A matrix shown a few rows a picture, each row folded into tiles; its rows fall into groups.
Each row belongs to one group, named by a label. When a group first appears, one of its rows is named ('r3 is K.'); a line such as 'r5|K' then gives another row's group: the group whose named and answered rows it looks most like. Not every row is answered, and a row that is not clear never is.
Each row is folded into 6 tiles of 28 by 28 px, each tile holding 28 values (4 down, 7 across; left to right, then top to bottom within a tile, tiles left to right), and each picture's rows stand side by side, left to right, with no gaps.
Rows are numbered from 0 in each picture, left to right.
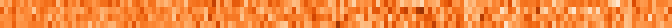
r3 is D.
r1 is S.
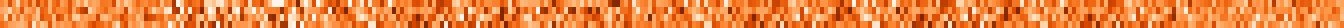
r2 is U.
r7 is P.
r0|S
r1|D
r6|U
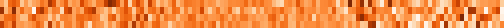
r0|S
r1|D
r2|P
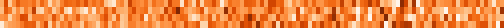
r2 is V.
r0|D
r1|U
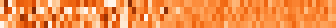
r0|D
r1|P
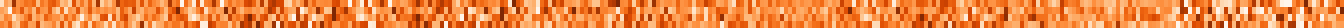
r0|P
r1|U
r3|S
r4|V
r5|U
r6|P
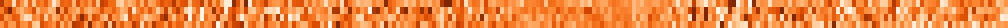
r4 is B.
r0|U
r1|V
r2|S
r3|S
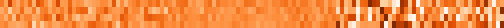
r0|S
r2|V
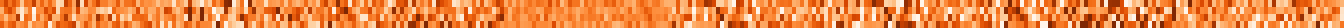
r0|V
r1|B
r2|U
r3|S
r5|V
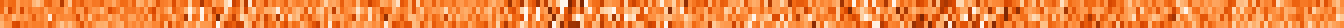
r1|V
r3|V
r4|P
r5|U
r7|P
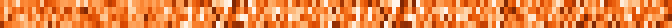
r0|S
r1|V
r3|U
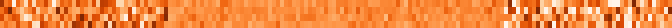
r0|U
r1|P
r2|B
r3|D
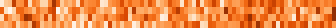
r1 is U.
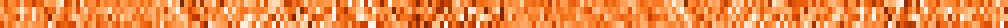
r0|V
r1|P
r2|U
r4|P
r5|V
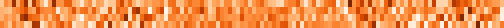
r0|P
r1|D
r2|P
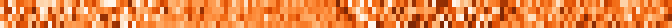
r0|D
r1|B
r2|U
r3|U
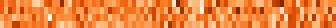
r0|B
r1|S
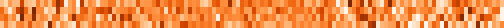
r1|B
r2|P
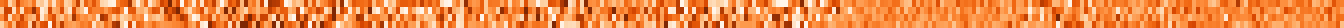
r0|D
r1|U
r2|D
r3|B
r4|D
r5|P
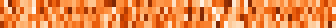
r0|S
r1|B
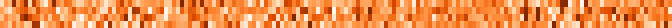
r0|P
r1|P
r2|B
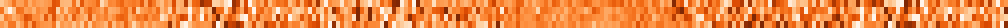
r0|P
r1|V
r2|B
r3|S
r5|V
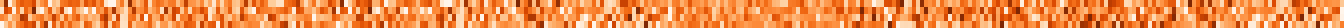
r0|D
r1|D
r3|P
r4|D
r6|U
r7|P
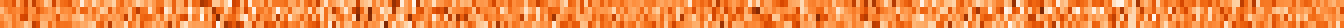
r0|P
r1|V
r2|B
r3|V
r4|S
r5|P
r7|V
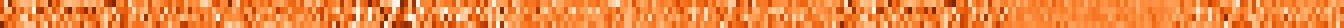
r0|S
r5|S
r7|V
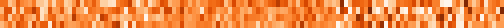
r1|S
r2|D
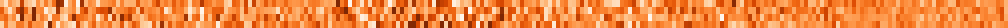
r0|B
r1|V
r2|U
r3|D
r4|B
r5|P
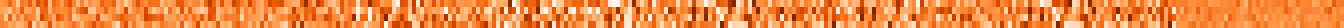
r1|S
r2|V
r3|D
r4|B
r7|B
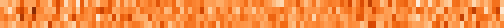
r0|B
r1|D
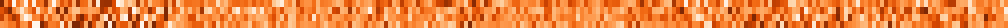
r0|U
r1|D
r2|S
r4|U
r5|S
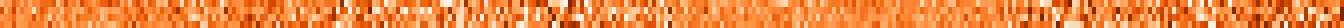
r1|U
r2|D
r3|V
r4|D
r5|P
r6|B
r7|U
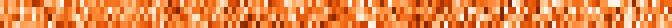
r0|V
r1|U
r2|U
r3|D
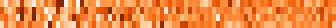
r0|B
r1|B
